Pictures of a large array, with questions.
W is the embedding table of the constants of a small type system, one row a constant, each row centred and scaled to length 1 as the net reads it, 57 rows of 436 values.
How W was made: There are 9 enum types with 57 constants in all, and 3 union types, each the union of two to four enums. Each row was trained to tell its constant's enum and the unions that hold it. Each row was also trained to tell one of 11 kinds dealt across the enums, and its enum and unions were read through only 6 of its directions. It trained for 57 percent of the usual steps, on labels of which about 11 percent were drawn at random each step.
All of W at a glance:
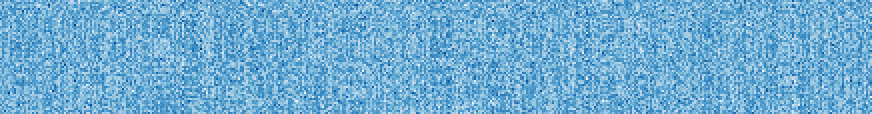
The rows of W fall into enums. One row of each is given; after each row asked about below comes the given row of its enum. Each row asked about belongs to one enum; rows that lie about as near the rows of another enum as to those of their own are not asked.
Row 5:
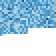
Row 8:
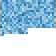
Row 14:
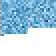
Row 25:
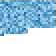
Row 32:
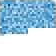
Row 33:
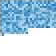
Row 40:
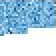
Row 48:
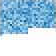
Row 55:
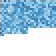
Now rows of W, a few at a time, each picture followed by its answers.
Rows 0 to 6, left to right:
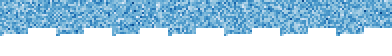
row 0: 48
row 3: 8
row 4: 25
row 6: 5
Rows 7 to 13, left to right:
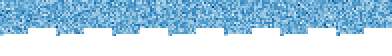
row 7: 48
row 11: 8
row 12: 40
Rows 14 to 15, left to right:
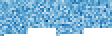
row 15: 14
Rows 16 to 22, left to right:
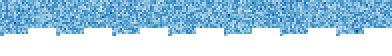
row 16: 33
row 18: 40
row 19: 8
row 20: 5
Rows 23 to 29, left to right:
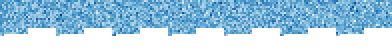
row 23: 8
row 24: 25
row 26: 8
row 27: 25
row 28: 25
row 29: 55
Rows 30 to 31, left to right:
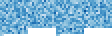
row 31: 5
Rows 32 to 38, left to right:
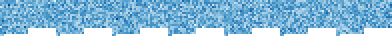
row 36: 33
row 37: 5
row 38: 48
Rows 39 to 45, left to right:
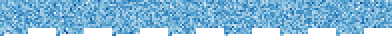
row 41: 25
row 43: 32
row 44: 48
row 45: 48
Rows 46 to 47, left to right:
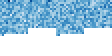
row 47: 33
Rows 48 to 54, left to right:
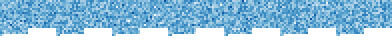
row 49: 32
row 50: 40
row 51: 14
